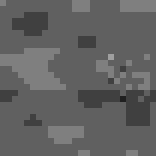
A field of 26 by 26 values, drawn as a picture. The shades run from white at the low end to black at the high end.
The top right is the smoothest part. The middle right is the roughest part. An odd patch, rougher than its surroundings, sits in the middle right. Horizontal stripes repeat 2 times down the table. The middle left is the ninth with the lowest average. Neither half mirrors the other.
